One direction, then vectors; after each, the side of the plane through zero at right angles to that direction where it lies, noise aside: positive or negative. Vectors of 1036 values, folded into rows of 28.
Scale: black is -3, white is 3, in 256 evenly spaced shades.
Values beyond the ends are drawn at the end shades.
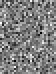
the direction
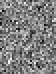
negative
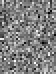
negative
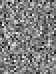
negative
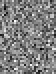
negative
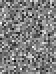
positive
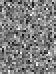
positive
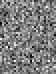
negative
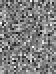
positive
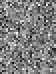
negative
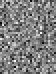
negative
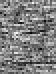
negative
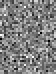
positive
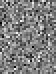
negative
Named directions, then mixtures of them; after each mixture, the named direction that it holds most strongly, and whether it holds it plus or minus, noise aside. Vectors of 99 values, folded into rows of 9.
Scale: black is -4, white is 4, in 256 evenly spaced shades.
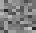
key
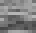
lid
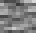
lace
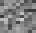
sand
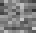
lace, minus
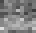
lid, minus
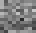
key, plus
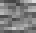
lace, plus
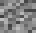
sand, plus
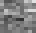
sand, minus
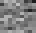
sand, plus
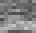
lid, minus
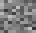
key, plus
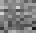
key, plus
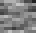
lace, minus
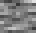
lace, plus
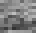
lid, plus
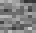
lace, minus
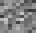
sand, plus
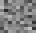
key, plus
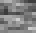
lace, minus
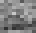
lid, plus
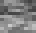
lid, minus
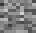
sand, plus
